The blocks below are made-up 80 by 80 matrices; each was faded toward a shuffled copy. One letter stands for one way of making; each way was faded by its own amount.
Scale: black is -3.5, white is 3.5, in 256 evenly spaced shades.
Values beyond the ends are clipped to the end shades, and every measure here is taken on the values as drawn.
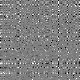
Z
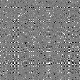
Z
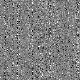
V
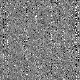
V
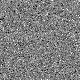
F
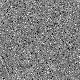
F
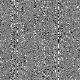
V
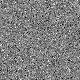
F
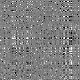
Z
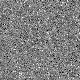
F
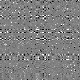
Z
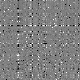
Z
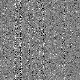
V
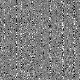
V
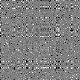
Z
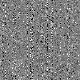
V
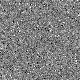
F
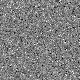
F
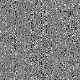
V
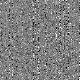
V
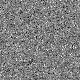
F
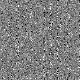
V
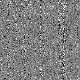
V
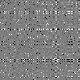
Z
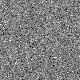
F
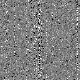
V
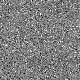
F
